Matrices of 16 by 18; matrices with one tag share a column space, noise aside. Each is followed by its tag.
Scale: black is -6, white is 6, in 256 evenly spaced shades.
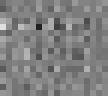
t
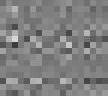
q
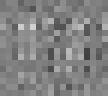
t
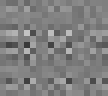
q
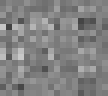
t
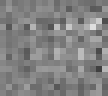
t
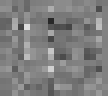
t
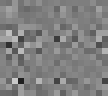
q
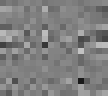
q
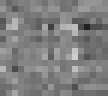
t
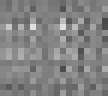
t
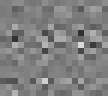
q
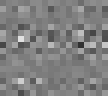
q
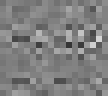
q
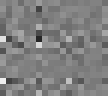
q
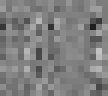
t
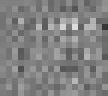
t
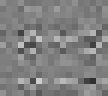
q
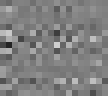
q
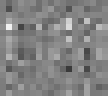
t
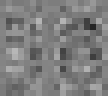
t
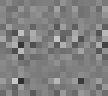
q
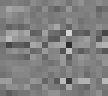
q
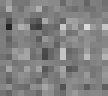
t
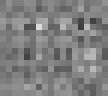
t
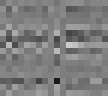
q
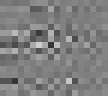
q
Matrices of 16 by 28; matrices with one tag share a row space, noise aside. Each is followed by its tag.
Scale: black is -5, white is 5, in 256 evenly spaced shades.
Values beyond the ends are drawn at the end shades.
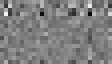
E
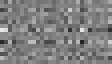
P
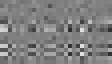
P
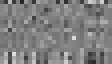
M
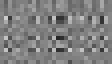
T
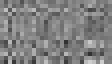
M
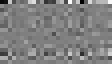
P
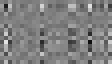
E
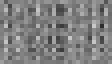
T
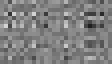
M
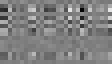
P
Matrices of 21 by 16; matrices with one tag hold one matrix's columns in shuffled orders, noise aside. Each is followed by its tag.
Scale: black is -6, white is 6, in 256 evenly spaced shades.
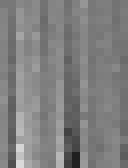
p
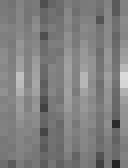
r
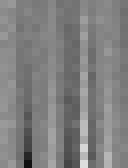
p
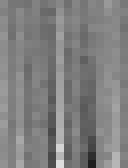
p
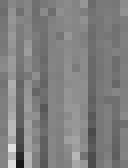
p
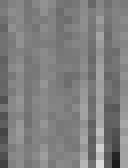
p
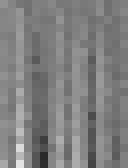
p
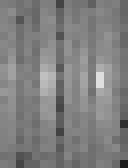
r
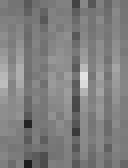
r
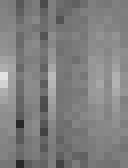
r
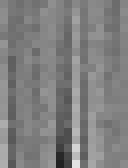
p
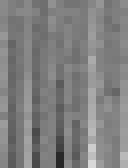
p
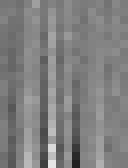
p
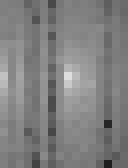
r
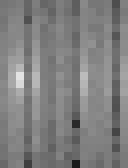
r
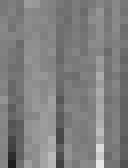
p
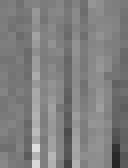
p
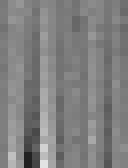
p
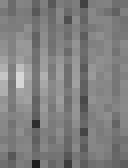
r
